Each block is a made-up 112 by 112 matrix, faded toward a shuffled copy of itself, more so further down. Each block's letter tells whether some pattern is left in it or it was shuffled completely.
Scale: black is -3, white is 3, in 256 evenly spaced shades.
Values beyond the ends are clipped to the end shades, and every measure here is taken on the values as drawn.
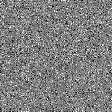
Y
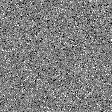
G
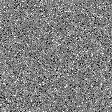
G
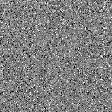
Y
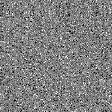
Y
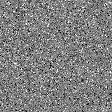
G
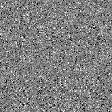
Y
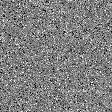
G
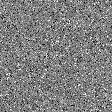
G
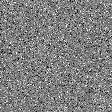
G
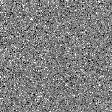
Y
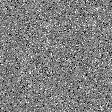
G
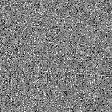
Y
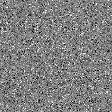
Y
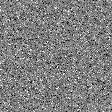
G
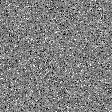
G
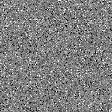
Y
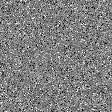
G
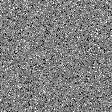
G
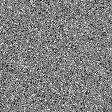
G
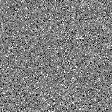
Y
